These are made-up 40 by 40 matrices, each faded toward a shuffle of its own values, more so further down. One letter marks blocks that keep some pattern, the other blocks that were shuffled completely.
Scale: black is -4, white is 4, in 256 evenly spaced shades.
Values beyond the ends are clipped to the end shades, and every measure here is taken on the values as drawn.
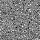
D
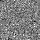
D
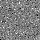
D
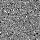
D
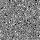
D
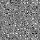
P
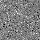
D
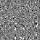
P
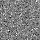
D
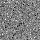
D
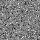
D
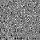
P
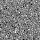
D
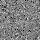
D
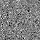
P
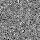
D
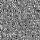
P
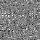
P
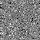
P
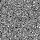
D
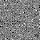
P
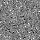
D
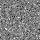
D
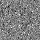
D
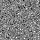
D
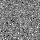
D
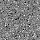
P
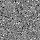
D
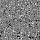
P
